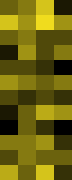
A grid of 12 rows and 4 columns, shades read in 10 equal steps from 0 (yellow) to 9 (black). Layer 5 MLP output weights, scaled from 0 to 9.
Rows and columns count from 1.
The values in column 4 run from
3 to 9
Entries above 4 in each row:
2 0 3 2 4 1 4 2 4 1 3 2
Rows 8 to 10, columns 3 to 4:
2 3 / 7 9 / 3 7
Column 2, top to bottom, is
4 3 4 3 6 4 7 5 5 4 4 5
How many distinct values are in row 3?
3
